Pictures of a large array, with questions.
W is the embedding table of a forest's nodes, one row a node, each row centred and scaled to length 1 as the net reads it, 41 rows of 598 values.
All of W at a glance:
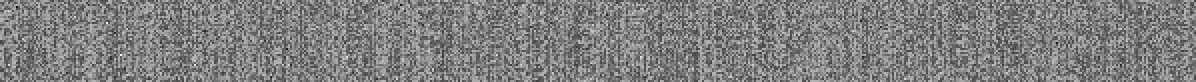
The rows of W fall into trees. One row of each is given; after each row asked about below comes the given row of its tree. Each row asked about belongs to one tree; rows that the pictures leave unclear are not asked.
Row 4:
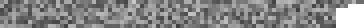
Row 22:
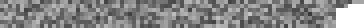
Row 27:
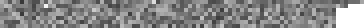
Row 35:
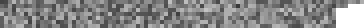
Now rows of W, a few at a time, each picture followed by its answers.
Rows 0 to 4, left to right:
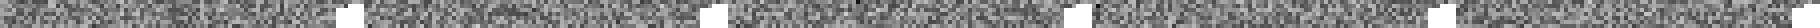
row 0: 27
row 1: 35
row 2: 22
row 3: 4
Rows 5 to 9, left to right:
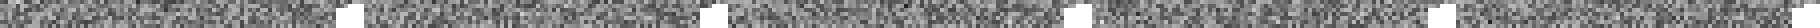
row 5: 22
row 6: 22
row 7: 22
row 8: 27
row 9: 22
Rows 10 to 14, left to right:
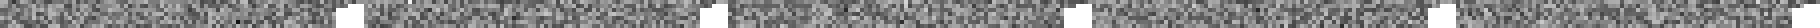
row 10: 4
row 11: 22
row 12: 35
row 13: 22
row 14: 35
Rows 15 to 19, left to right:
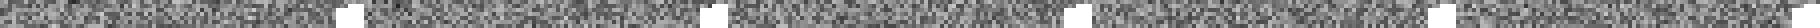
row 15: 4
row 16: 27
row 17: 4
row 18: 22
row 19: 22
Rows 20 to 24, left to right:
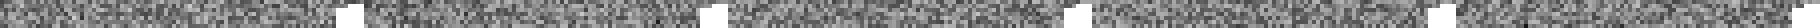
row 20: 35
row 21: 35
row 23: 22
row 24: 4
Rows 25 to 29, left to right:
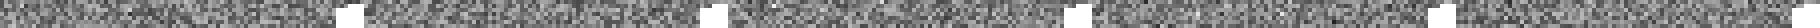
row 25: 35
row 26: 4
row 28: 4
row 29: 4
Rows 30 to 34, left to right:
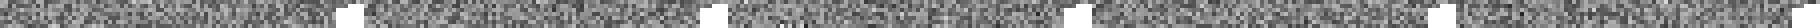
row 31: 4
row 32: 22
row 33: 4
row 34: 35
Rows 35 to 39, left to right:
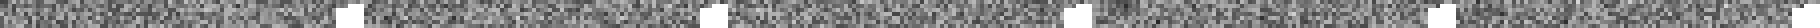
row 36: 4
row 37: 4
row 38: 27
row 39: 27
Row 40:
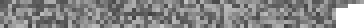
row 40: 35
